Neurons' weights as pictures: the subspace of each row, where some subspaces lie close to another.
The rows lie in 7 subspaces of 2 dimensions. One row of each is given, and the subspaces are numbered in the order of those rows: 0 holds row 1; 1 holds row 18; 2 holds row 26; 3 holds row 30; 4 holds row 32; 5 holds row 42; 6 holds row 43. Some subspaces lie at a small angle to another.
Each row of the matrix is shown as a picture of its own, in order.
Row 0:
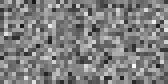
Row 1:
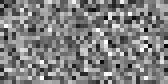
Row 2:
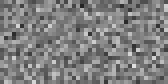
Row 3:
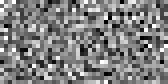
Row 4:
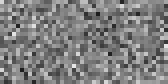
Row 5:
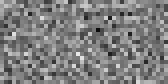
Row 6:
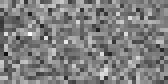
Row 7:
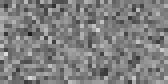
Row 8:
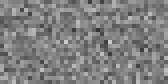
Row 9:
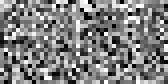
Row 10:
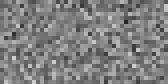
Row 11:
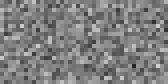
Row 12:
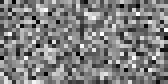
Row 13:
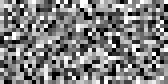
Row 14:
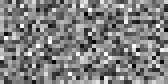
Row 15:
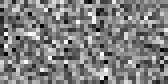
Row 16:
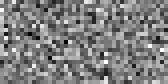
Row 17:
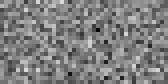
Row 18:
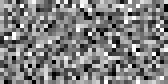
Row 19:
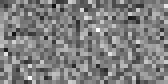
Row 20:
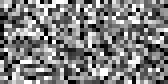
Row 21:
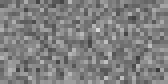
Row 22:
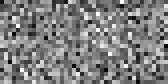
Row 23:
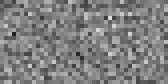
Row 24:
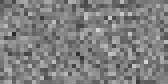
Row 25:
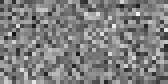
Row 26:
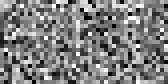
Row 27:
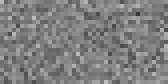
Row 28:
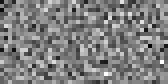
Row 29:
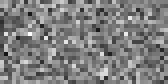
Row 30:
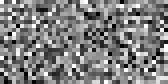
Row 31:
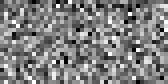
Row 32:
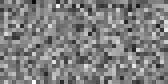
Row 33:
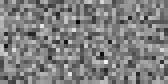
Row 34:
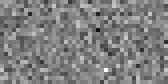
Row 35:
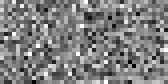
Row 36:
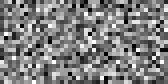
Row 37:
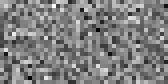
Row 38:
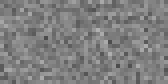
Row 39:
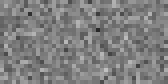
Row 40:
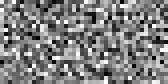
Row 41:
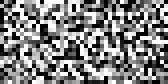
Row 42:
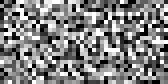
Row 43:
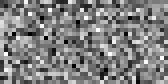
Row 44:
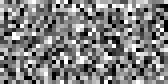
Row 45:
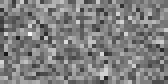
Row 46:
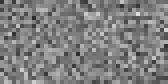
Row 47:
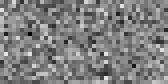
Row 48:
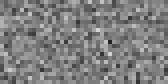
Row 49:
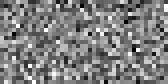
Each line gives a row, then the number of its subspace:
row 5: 6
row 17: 4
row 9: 2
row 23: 6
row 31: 4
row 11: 4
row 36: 1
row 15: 5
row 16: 5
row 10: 1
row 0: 4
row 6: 6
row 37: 2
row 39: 5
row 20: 2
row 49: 1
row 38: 0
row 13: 1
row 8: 0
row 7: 2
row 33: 0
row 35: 2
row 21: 4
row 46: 3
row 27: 3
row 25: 3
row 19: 2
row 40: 5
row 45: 6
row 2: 1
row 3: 0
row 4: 3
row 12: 3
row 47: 6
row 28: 0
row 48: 0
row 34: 5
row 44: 4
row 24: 6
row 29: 6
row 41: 5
